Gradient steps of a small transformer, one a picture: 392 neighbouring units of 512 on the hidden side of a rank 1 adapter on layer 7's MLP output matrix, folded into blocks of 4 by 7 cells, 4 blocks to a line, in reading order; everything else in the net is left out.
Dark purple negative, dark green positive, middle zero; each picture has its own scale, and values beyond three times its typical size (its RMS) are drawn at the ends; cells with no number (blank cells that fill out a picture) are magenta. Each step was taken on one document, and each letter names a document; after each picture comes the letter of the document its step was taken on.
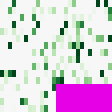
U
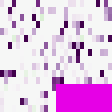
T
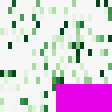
U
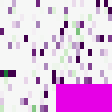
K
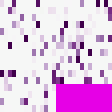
K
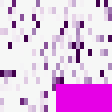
T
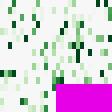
U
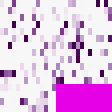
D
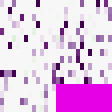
K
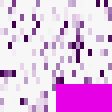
D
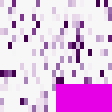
D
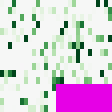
U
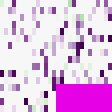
U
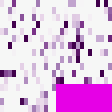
D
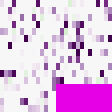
T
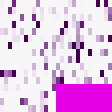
T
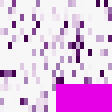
D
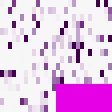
T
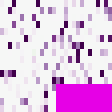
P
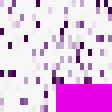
K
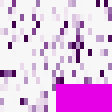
D
